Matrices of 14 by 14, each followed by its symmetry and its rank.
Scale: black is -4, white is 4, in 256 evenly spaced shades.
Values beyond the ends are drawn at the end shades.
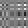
neither, rank one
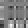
neither, rank one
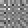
symmetric, rank two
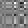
neither, rank one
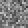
neither, full rank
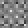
symmetric, rank two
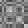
symmetric, rank two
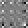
symmetric, rank two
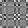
symmetric, rank one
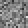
neither, full rank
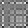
symmetric, rank one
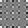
symmetric, rank one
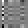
neither, rank one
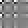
symmetric, rank one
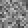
neither, full rank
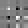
symmetric, rank one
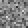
neither, full rank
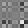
symmetric, rank one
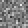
neither, full rank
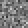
neither, full rank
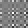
symmetric, rank one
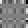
neither, rank one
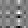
neither, rank one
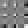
symmetric, rank one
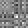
symmetric, rank two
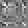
symmetric, rank two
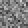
neither, full rank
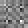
symmetric, rank two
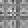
symmetric, rank two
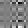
neither, rank one
